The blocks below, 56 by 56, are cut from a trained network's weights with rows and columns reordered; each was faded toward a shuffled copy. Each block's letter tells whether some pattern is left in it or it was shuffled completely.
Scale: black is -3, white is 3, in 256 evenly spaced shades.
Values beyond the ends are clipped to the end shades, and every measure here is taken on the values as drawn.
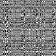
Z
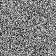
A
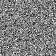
A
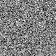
A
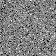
A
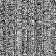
Z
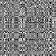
Z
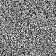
A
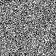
A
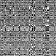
Z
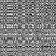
Z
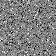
A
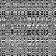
Z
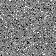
A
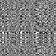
Z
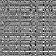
Z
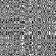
Z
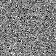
A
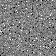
A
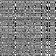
Z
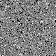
A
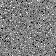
A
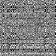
Z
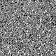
A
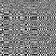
Z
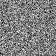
A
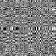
Z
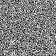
A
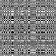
Z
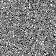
A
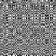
Z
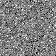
A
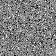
A
